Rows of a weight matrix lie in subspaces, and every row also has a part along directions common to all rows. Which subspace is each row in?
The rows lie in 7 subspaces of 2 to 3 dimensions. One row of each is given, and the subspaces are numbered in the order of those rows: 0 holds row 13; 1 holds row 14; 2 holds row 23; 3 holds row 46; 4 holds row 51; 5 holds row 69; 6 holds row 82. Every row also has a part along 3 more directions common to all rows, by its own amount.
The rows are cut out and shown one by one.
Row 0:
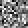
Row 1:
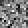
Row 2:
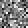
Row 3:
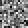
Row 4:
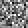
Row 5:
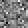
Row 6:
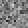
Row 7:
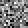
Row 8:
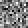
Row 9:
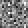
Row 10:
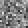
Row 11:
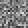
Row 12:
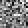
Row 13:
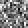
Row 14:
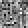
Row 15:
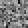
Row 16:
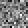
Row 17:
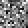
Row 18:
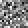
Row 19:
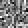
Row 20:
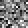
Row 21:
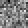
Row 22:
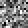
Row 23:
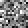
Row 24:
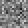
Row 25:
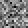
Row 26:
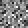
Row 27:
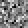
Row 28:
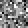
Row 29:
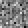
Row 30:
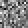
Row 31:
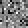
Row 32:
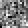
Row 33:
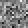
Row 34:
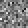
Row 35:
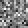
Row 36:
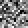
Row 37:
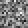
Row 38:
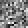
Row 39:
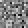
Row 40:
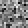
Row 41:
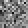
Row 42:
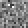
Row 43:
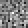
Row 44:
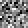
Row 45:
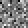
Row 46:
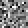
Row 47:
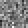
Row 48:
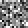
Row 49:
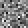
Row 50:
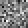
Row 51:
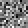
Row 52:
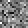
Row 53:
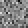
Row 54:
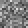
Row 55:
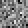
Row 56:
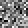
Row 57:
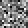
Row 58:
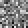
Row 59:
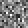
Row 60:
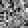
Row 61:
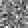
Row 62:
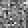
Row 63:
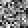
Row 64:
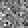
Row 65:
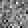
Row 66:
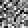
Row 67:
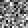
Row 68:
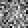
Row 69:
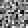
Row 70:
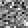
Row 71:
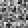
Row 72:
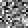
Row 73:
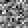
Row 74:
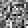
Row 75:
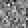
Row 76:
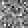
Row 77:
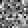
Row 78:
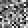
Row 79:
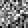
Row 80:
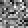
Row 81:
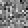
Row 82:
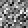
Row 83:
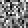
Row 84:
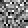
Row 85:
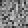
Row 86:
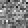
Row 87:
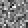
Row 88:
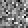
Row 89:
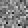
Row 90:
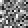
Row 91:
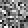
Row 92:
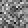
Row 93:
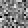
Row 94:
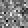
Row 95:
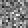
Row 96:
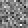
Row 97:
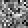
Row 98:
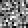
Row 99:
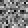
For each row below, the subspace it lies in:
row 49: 0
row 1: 2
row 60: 6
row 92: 6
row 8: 1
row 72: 1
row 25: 6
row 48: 3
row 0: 1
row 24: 4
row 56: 2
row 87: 3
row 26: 4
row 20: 2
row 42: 3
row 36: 6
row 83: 0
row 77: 0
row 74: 0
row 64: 3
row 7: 6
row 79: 6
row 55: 5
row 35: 4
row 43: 5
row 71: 2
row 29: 1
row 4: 0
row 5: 1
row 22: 2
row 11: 4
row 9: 1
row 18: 1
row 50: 4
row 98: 5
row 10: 0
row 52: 6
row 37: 4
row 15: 2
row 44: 6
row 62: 1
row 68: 0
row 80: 6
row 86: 2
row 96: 5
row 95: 5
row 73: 4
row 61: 4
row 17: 1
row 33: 4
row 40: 2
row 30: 3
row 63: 1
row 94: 6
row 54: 0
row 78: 1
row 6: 6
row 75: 2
